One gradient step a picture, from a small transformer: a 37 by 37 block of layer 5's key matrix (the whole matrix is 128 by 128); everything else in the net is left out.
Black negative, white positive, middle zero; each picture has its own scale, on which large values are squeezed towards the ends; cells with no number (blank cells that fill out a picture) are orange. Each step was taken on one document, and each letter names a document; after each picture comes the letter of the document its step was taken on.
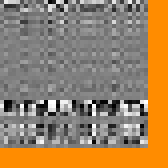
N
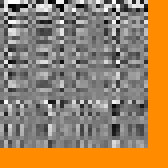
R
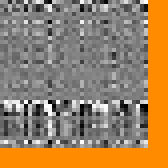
N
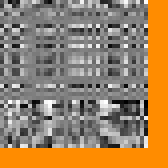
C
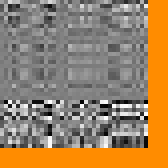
C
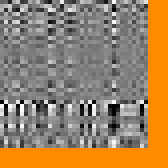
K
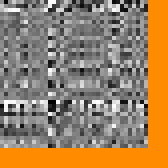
N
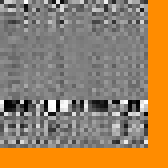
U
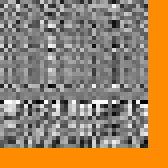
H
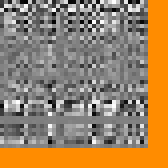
K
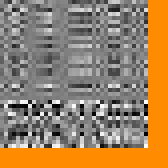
C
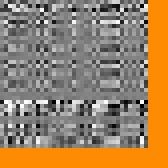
N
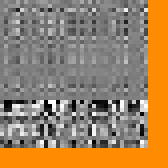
H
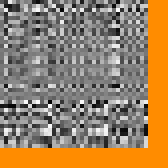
H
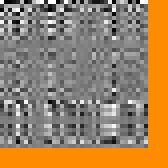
U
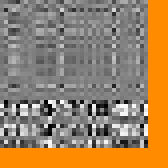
H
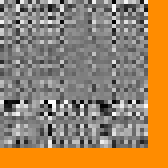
K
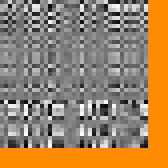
H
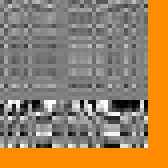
C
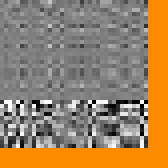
C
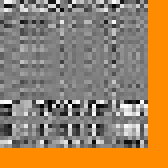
N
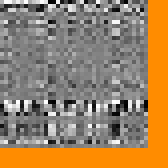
N
